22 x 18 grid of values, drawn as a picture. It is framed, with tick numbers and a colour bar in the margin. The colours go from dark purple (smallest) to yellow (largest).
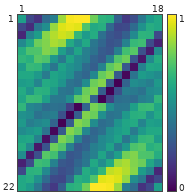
The histogram is bell-shaped. A half turn leaves it unchanged. No seam splits the table. Streaks slant up to the right. No overall slope runs across the table. Overall the values sit about 50% of the way up the scale.
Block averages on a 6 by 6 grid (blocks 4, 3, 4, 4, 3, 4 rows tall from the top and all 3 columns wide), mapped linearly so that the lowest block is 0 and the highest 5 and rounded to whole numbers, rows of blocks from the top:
1 5 5 2 0 2 / 4 3 2 1 2 1 / 3 2 2 2 0 2 / 2 0 2 2 2 3 / 1 2 1 2 3 4 / 2 0 2 5 5 1
